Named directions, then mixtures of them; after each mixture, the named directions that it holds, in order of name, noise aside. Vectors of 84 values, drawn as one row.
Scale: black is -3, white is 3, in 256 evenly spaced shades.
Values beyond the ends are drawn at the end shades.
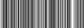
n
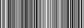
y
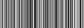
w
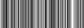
n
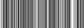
n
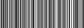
n, w, y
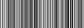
w, y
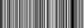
n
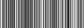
n, w, y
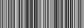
w, y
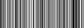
n, w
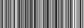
w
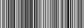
n, w, y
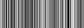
n, w, y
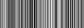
w, y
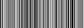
n, w, y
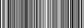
y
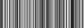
n, y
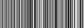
w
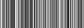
n, w, y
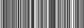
n, w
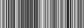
n, w, y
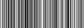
n, w, y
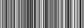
n, w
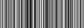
w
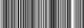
n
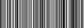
n, w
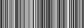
n, w, y
